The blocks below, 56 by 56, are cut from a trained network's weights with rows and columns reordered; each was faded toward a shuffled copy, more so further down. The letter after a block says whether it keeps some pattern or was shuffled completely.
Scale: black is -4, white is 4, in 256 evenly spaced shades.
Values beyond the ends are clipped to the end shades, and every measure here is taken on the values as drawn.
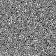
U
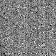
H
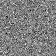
U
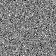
U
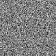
H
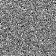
H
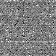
H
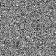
H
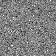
U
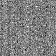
H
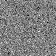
U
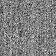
H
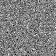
U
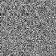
H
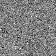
U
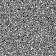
U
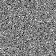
U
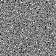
U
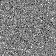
U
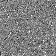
U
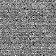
H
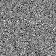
U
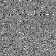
H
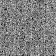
H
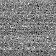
H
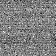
H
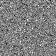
U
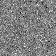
U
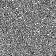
U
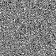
H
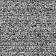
H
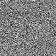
H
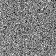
U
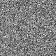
U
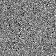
U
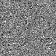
H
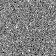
U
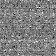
H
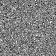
U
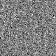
H
